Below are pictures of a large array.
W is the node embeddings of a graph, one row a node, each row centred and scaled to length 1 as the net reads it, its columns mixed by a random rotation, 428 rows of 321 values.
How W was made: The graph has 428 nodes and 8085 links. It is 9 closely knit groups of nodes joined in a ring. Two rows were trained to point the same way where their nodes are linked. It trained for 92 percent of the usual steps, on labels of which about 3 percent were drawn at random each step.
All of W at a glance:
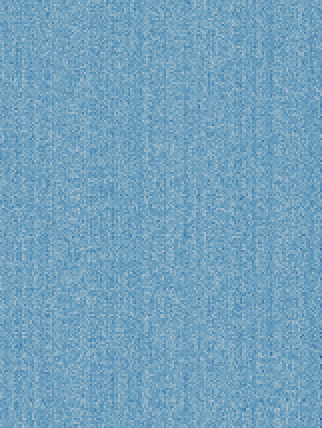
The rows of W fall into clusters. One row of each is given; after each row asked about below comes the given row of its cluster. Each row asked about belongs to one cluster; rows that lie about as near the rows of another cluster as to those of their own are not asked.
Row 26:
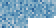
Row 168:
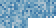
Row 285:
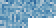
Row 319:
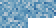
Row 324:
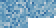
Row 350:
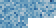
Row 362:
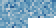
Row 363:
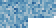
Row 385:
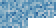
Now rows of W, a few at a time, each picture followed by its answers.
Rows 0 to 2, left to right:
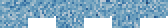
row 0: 362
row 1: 350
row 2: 285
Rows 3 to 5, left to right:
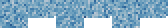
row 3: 350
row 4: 319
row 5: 362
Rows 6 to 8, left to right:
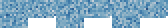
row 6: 385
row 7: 363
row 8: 319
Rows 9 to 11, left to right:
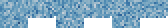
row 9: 319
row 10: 319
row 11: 385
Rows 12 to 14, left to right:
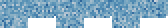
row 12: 168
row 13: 362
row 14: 26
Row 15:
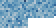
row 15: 362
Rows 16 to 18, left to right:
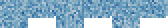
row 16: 168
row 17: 285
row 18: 26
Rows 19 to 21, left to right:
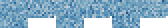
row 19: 324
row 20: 319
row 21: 350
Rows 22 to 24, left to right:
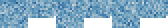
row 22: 363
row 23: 26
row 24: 324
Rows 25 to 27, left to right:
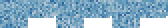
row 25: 350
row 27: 385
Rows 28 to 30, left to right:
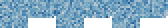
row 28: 168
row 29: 319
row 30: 363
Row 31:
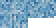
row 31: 285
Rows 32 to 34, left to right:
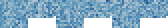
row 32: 319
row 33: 350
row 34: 285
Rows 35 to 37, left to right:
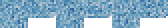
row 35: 363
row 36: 363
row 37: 385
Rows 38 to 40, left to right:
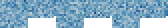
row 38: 362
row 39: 324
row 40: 168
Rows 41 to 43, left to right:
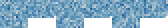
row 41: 285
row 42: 319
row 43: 363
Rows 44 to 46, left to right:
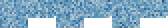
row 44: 319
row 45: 363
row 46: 350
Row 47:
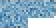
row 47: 350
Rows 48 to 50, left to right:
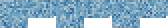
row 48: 168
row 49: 363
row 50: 324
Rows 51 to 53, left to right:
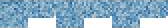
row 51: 363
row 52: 319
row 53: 319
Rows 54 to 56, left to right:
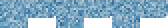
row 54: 319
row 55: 168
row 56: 363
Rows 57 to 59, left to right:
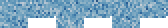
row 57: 324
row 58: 26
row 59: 319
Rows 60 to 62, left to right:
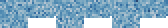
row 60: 324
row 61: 26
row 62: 362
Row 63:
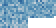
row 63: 26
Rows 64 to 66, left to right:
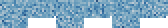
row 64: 168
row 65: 26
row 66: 324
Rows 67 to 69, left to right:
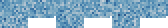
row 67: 26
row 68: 350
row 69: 385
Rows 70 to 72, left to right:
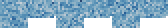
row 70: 324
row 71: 362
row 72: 363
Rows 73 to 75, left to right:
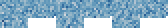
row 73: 168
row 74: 362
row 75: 319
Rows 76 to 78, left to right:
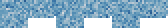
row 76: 362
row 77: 319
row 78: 324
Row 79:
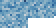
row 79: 362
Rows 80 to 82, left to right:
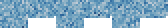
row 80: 319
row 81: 324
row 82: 363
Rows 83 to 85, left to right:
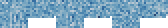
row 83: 285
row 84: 285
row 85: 324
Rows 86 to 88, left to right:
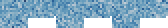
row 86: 362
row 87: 26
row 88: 350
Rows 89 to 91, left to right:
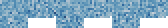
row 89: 319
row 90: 350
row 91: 385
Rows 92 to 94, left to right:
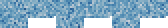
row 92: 319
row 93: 363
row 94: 319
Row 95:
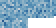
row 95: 168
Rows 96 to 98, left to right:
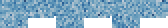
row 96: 362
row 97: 324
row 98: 350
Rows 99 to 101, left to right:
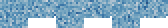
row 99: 385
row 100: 26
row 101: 285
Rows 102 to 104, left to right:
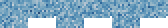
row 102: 168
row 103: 319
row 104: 385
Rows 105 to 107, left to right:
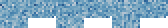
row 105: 168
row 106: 26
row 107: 285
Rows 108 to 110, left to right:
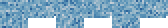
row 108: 385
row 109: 363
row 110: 324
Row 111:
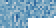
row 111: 285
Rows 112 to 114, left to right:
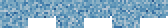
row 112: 385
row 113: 168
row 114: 26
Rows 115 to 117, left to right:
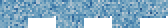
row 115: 363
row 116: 285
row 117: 324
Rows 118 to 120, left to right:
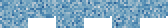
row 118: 26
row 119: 324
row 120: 168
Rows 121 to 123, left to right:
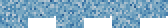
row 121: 350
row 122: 324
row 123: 319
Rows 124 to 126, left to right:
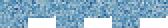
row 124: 363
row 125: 285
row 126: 324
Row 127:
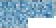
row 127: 26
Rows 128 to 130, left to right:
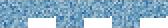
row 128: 168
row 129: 319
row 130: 285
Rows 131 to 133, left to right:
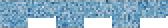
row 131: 324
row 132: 350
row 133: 285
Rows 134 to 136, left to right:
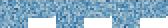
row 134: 363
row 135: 350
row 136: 362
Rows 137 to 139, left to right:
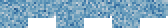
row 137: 363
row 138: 324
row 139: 26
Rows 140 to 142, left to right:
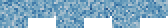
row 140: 363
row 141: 319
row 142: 26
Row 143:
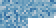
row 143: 350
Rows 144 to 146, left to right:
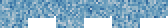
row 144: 362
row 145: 26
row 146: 285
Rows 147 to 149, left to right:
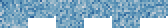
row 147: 26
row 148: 319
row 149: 385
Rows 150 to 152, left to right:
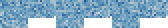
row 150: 26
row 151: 385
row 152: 324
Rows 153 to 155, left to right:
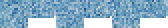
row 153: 363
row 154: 324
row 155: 26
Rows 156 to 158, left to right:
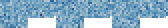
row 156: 350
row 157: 363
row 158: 319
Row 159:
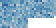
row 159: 26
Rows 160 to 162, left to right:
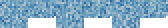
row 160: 168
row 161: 285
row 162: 363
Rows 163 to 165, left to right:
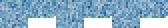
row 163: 362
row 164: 285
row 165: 319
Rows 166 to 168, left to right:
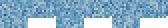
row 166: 168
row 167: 319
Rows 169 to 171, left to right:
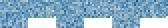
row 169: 385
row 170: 324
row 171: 362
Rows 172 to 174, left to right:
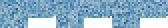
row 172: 363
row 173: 168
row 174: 385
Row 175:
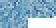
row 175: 319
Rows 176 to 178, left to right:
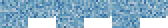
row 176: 385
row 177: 26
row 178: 324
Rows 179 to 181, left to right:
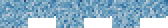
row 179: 362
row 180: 362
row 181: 362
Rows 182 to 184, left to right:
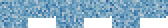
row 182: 168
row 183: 350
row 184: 168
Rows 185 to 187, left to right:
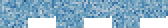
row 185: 362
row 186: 324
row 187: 168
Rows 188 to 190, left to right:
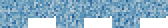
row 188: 385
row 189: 285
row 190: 385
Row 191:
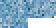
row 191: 324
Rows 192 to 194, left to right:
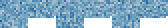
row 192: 26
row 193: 350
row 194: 285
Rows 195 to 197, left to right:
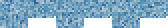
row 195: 285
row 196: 385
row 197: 385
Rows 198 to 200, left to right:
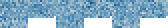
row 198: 26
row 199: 285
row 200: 26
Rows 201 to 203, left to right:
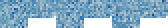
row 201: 363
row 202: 363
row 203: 350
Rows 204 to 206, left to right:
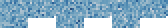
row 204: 324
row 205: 363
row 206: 362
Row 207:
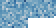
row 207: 362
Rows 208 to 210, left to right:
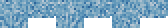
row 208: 285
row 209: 285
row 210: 319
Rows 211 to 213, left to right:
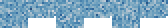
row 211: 385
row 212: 350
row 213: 285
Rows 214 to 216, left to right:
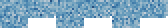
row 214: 350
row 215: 385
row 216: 26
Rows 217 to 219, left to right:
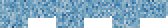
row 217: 362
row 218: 385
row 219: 26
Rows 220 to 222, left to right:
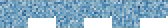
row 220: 168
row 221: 168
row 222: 285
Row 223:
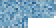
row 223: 363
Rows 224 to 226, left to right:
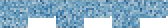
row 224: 26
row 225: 350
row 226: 324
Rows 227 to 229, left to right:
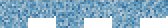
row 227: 168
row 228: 385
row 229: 362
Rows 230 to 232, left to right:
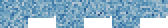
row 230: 363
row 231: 324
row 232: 350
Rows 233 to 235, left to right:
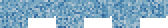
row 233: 385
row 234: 26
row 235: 26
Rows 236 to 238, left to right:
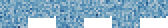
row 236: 350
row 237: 350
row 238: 285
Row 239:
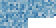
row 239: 385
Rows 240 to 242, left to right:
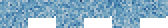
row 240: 385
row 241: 362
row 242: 26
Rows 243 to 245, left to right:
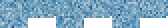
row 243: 362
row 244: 319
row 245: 324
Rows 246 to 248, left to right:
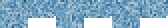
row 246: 362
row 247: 285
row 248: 324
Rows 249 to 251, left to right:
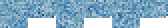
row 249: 324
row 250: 26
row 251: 385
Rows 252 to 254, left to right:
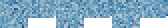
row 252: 363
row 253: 362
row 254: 362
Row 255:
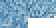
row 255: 324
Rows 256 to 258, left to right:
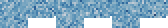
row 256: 319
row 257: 362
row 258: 324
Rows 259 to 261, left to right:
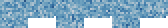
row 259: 362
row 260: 285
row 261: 324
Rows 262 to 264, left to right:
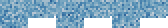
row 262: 350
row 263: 385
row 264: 385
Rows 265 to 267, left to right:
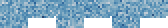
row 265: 285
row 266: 26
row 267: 350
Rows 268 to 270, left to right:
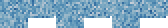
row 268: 363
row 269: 324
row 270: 324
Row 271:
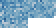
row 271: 26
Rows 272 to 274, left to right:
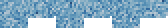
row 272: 319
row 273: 319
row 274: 350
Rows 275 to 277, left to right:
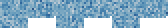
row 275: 26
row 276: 285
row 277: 168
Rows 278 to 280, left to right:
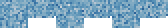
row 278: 285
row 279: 168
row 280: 385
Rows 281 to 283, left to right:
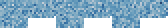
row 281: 168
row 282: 168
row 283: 319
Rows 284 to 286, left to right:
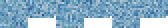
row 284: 324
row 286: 168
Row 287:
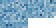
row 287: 350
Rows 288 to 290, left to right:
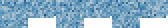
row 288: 362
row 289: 362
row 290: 324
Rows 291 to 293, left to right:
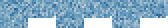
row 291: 363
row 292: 319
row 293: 26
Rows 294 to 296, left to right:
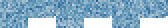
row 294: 385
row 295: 26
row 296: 319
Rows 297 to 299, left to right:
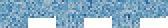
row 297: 324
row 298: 285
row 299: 285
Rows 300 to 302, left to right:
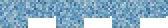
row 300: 319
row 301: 319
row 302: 319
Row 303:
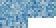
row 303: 285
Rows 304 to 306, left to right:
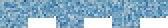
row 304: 362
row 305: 168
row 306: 285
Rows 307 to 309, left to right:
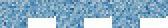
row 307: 168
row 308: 363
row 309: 319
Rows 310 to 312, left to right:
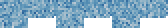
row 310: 168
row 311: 362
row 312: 319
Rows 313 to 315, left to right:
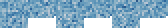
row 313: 385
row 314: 362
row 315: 362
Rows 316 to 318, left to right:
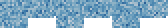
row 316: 168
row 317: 26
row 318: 324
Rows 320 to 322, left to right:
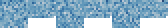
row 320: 363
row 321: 350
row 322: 350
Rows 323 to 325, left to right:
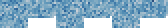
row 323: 363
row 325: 26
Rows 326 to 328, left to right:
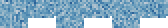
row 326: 285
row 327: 319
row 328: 26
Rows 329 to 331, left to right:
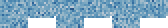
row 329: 324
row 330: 363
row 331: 26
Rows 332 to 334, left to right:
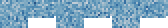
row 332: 285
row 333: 324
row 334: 26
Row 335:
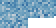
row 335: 362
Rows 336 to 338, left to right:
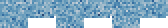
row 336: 324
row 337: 324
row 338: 26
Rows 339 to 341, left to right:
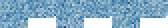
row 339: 385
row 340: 26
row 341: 363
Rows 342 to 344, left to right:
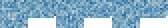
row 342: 362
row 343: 285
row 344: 363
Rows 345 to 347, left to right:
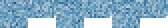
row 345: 324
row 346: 363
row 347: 363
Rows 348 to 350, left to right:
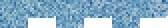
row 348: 319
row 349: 285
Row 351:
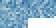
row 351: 362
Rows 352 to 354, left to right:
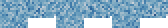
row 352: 324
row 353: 319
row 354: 324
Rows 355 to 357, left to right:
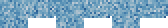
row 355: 319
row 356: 324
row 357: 168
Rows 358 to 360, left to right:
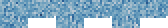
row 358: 350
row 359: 285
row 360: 285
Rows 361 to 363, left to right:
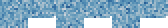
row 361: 363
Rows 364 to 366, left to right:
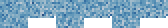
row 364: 324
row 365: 385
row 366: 385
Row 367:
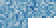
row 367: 285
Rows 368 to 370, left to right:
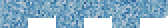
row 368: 324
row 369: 285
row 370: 363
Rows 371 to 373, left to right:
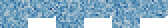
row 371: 319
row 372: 350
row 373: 26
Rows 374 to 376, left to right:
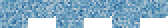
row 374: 385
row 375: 168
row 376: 26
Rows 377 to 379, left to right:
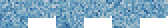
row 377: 350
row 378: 350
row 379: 26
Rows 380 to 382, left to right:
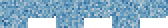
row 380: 168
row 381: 385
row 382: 319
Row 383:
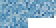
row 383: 324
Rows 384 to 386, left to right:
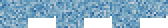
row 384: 26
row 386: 324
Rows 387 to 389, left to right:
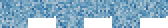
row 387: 26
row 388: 168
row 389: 319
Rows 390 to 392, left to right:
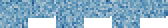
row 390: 363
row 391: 350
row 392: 168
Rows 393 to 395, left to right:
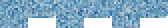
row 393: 363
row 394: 168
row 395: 285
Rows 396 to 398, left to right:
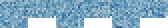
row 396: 168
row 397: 385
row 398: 26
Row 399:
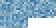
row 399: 285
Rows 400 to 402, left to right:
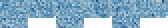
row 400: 26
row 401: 26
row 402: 350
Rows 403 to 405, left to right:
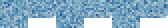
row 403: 363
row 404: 350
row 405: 363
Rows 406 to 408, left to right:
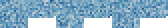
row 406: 350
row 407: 168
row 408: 385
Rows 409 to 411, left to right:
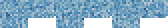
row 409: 385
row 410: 385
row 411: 26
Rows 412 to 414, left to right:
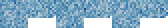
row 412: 319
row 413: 324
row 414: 319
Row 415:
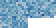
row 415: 324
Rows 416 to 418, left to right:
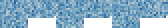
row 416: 319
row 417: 26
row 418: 324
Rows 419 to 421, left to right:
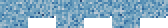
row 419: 324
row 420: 362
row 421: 385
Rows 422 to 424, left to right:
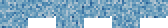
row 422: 385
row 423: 285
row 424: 285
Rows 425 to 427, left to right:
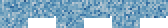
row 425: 362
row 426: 324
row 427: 285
